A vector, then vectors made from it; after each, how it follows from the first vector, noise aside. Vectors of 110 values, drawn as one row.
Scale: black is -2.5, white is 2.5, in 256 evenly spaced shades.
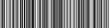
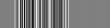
partly zeroed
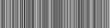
shrunk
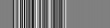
partly zeroed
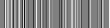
partly zeroed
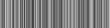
shrunk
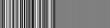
partly zeroed
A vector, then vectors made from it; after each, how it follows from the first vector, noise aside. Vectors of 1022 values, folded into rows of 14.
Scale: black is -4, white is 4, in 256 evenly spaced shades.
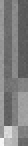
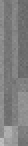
shrunk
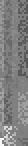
partly zeroed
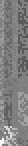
partly zeroed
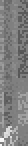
partly zeroed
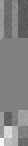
partly zeroed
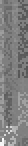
partly zeroed
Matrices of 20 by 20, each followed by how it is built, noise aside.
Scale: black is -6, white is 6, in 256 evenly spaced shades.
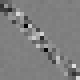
banded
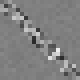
banded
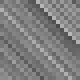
Toeplitz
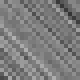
Toeplitz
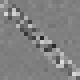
banded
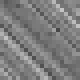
Toeplitz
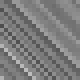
Toeplitz
